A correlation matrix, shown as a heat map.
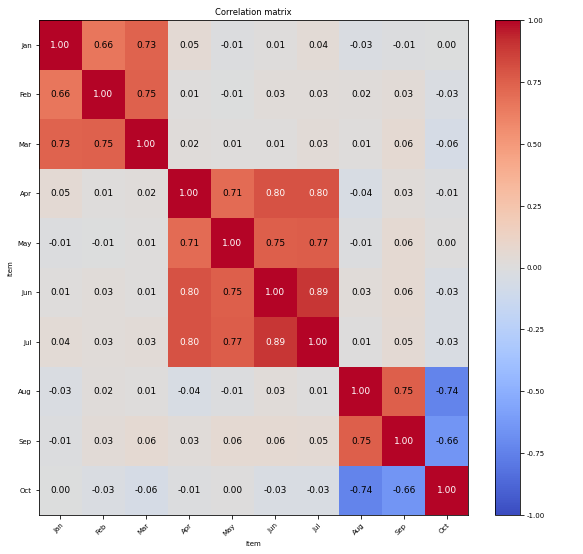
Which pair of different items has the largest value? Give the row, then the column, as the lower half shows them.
Jul, Jun
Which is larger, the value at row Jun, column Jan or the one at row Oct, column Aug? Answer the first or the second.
the first
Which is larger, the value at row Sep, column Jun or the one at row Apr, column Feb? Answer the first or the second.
the first
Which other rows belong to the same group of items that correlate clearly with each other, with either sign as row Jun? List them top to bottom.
Apr, May, Jul
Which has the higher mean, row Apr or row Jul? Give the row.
Jul
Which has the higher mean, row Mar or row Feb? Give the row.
Mar
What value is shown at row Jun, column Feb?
0.03
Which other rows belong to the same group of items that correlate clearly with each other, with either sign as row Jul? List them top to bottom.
Apr, May, Jun
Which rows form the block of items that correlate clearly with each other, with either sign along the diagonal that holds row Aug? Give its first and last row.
Aug to Oct
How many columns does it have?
10
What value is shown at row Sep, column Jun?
0.06
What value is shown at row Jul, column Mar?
0.03
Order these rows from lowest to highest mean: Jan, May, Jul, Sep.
Sep, Jan, May, Jul
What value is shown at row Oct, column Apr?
-0.01
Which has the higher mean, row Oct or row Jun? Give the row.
Jun
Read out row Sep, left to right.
-0.01 0.03 0.06 0.03 0.06 0.06 0.05 0.75 1.00 -0.66
